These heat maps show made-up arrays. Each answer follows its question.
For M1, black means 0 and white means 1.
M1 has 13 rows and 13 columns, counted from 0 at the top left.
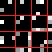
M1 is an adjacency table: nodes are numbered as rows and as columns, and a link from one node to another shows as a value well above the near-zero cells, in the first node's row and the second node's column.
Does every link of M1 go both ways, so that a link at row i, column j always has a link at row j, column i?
yes
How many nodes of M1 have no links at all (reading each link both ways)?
2
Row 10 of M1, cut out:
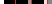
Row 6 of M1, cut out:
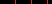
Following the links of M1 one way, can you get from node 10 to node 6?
no
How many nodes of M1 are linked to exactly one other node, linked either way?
2
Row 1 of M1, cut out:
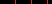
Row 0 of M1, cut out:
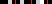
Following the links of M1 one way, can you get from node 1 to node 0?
no
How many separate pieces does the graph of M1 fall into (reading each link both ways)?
3
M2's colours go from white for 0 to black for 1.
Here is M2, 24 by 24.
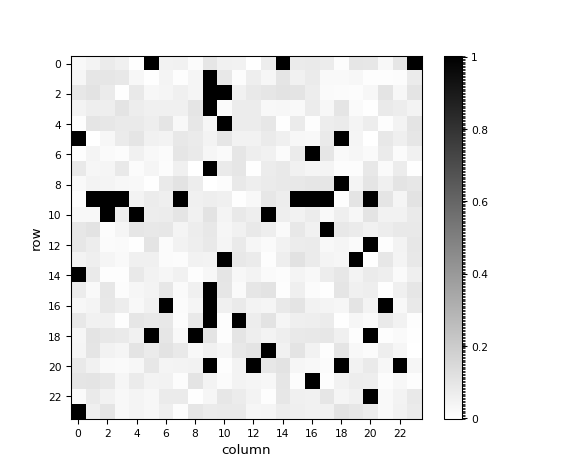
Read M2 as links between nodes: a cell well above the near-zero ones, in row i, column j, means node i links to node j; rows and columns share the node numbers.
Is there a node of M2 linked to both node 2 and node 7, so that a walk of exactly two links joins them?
yes
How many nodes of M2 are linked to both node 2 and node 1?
1
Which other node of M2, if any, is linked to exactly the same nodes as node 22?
node 12
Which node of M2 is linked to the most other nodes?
node 9
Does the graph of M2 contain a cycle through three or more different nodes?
no
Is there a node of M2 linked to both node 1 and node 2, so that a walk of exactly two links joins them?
yes
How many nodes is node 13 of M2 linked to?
2
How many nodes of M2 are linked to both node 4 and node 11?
0
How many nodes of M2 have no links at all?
0
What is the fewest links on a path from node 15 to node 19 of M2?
5
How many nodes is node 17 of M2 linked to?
2
